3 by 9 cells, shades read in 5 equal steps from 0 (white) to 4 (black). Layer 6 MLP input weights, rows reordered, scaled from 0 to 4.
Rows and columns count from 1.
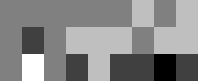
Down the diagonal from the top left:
2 3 2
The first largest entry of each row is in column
1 2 8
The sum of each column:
6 5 6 6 4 6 6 7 5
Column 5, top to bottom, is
2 1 1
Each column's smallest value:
2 0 2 1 1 1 1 1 1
